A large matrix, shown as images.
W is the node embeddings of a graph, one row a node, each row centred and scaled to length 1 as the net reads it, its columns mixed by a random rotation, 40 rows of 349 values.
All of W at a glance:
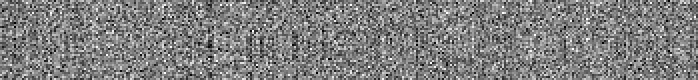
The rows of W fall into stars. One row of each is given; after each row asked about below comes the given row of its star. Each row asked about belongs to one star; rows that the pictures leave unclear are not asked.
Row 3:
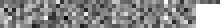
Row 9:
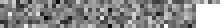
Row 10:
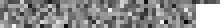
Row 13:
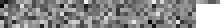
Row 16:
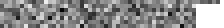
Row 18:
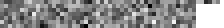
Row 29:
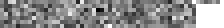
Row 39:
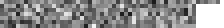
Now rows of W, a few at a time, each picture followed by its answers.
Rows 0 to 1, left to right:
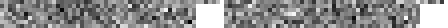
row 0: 16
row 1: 29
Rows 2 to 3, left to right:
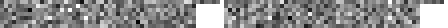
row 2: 13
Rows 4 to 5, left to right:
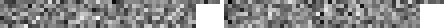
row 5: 13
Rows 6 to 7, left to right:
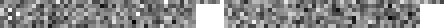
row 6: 3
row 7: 29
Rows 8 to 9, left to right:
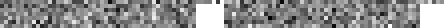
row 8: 13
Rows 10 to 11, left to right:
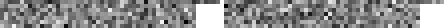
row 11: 9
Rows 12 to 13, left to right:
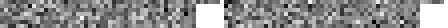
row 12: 39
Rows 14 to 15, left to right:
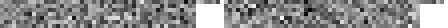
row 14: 10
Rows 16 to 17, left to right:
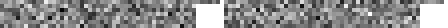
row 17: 39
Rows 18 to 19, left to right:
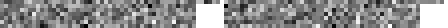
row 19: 9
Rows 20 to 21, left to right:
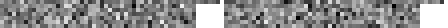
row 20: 10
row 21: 18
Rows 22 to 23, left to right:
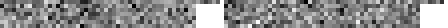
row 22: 16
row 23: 13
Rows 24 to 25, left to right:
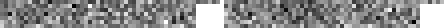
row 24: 10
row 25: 16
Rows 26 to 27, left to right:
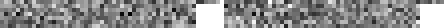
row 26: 39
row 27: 16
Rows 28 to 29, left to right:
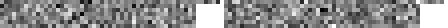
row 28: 18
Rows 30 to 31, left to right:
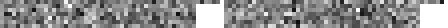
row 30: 10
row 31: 29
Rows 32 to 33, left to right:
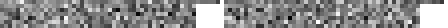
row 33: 3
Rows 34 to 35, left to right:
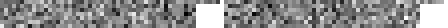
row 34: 13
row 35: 29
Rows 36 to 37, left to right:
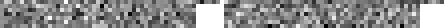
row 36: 10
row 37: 18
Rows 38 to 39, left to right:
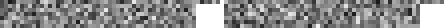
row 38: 16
